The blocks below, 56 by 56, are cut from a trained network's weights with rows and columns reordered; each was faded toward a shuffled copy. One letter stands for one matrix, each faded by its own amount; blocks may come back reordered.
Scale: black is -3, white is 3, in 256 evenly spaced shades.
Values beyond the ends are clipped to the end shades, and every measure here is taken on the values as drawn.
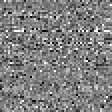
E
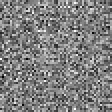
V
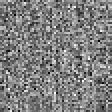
V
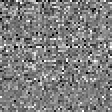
E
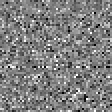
E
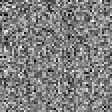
V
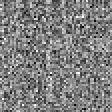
V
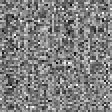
V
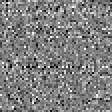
E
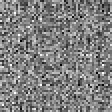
V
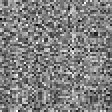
V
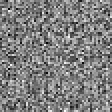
V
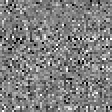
E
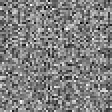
V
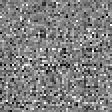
E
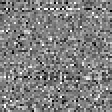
E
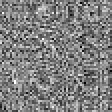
V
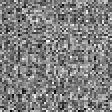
V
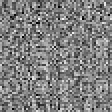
V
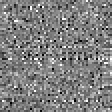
E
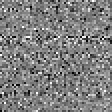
E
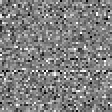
E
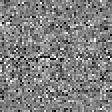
E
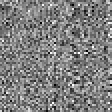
V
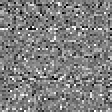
E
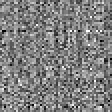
V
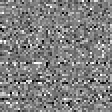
E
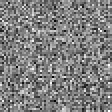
V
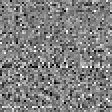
E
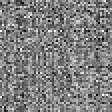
V
